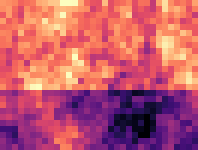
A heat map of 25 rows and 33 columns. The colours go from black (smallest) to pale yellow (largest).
Ninth with the lowest average: bottom right. Seam: horizontal, 60% of the way down, the top part higher. Grain: blotchy.
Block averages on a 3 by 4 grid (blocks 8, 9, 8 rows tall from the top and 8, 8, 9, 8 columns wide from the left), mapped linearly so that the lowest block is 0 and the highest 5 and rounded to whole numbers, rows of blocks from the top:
5 5 4 5
4 4 3 4
2 3 0 1
